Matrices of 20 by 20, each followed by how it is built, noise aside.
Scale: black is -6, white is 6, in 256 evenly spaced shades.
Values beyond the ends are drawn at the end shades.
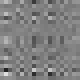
low rank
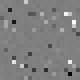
sparse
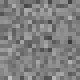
low rank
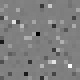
sparse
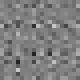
low rank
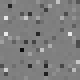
sparse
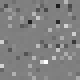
sparse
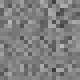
low rank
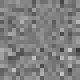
low rank
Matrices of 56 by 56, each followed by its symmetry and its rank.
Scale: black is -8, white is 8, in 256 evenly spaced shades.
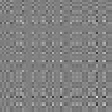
symmetric, rank two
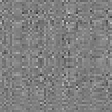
neither, rank five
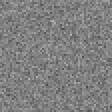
neither, full rank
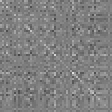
symmetric, rank five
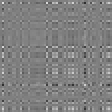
symmetric, rank two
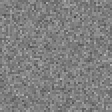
neither, full rank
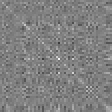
symmetric, rank five
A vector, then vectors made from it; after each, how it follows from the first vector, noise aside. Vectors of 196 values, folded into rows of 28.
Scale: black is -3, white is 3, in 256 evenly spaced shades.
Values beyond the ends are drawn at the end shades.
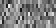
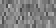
shrunk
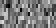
sign-scrambled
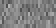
shrunk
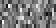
sign-scrambled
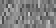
shrunk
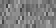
shrunk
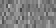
shrunk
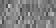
shrunk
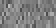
shrunk
